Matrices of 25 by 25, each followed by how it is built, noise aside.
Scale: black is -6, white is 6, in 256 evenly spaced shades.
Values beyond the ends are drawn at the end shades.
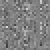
uneven columns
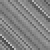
Toeplitz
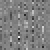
uneven columns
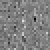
uneven columns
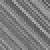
Toeplitz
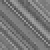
Toeplitz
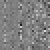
uneven columns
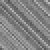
Toeplitz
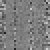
uneven columns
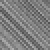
Toeplitz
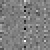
uneven columns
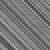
Toeplitz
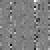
uneven columns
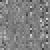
uneven columns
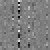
uneven columns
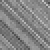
Toeplitz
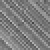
Toeplitz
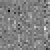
uneven columns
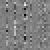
uneven columns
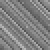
Toeplitz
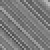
Toeplitz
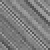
Toeplitz
